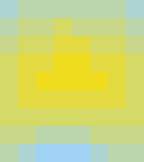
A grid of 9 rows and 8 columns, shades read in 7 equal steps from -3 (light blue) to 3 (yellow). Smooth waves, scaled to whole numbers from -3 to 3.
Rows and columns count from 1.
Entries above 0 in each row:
0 1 6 8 8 8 8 0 0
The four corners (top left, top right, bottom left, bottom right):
-2 -2 -1 -1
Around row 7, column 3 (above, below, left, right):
2 -1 1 1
